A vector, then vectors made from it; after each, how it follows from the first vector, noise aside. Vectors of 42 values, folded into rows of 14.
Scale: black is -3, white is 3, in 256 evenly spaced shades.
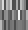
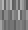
shrunk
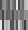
wrapped around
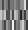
wrapped around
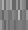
shrunk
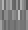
shrunk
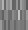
shrunk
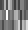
wrapped around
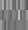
shrunk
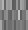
shrunk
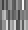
wrapped around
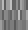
shrunk
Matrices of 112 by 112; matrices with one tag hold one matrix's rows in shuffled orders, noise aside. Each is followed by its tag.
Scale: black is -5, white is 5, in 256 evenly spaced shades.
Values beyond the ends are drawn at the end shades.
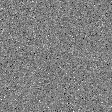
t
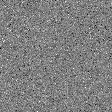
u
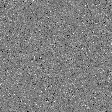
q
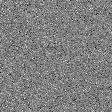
u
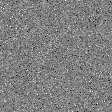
u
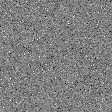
u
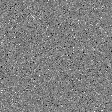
t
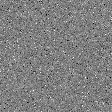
q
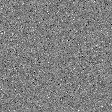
t
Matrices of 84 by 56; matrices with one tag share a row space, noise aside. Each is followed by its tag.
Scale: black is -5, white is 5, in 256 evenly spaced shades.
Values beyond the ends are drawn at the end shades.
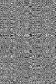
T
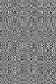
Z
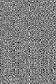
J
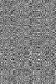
T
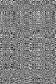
T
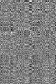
T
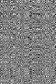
T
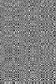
J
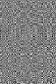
Z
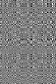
Z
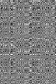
T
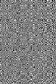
Z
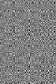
J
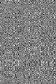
J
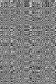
T
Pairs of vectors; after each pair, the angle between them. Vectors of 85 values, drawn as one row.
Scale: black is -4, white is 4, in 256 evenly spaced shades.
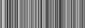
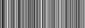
nearly opposite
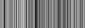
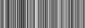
nearly opposite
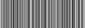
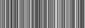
partly aligned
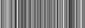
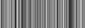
nearly parallel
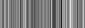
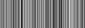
partly aligned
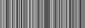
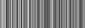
nearly parallel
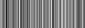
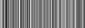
nearly parallel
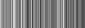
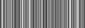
orthogonal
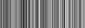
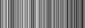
partly opposed
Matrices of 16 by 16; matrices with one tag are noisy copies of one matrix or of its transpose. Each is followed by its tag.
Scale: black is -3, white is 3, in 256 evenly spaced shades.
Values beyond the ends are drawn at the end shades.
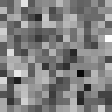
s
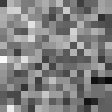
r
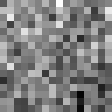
r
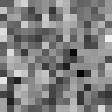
s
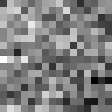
r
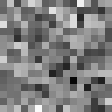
s
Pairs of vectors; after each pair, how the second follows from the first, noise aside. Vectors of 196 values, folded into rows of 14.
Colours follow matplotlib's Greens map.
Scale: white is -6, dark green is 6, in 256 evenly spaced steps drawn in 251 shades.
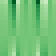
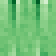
copied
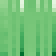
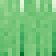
copied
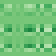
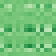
copied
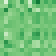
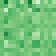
negated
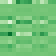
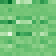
negated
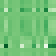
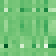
copied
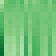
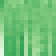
negated
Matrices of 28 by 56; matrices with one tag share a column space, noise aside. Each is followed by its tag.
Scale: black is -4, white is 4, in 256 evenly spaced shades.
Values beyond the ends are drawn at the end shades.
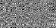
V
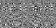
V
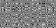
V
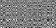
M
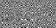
M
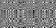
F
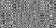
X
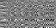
M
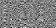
M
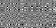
V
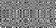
F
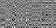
M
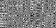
X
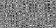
X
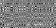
V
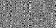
X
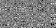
V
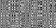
X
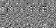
V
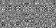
V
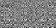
M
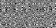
V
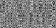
X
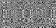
F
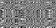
F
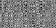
X
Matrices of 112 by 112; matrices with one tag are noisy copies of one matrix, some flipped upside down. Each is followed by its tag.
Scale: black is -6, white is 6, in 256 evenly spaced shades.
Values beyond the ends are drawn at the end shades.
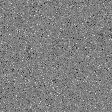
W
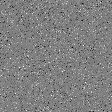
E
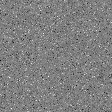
W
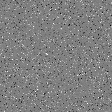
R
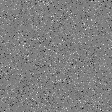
E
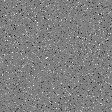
R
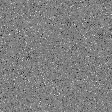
W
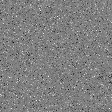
W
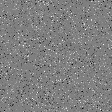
E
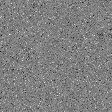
W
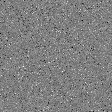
E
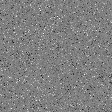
W
